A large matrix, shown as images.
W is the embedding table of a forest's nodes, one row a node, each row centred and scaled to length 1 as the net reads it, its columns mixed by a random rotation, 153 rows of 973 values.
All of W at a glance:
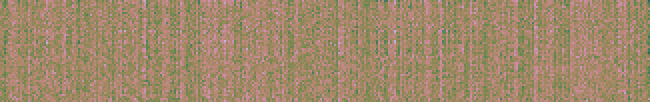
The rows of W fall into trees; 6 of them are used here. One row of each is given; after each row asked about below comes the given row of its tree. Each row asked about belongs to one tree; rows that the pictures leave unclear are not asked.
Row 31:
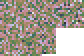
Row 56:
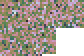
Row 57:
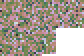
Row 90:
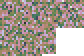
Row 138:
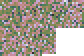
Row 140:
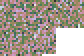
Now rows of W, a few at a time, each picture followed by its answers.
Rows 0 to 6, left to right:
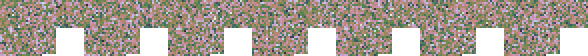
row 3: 138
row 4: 56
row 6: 56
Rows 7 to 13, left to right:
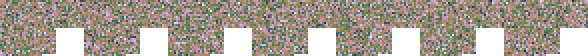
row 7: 56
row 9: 140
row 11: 140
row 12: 138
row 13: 138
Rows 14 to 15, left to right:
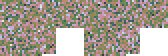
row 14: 56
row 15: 140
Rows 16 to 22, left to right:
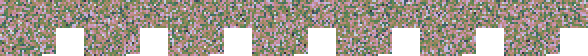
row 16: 56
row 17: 31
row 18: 90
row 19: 138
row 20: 138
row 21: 90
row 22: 31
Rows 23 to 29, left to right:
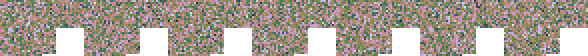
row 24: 90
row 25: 138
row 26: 57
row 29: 31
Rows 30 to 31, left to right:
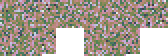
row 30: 140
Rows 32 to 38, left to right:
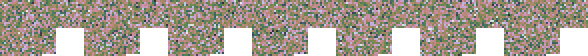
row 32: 138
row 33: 138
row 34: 138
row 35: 140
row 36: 138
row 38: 31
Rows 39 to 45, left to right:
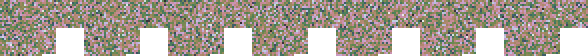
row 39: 140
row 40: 56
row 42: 90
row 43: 57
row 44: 138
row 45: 56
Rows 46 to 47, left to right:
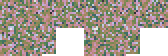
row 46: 56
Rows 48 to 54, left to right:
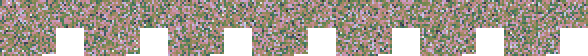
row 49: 56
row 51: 138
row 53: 90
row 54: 140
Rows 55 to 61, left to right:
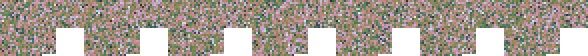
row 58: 56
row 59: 138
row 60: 56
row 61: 56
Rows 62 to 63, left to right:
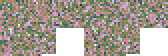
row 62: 56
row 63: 56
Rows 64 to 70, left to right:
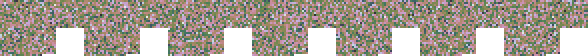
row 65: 56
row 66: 57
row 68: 90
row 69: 57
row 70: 138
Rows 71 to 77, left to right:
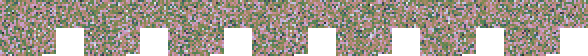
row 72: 140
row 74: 56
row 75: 140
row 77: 140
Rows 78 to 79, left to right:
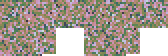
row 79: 90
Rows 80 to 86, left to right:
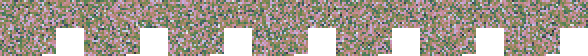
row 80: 56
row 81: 56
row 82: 138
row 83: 57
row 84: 31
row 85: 31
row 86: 138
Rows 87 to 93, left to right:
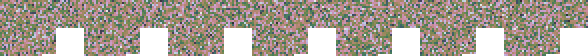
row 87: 140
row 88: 90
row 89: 31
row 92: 31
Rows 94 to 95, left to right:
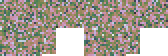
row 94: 57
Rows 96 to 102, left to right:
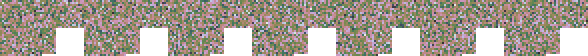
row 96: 138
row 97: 57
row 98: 140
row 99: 57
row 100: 56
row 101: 140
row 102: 57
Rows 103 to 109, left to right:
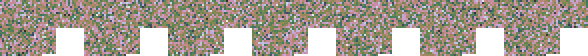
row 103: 140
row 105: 140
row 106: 140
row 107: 56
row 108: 90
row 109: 56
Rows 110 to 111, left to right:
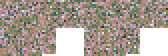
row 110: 90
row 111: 138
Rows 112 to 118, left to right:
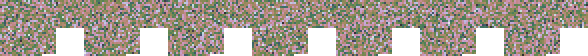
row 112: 56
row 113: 56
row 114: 140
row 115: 56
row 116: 56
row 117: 56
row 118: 140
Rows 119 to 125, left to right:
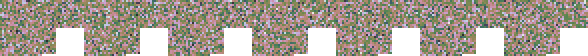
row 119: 90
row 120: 138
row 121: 90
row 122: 57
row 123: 138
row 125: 31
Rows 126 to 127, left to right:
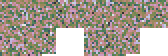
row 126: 138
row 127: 90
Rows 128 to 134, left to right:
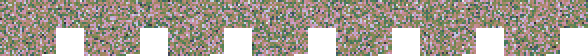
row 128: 31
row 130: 31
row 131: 57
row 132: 31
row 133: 140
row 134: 56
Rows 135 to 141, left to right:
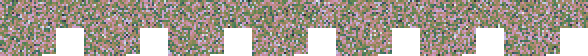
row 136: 31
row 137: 56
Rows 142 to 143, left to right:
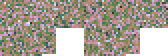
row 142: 56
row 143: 57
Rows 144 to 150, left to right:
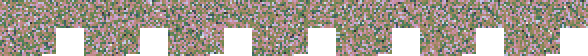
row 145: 138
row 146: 140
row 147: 138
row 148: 90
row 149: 90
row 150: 90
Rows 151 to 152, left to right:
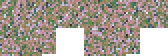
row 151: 57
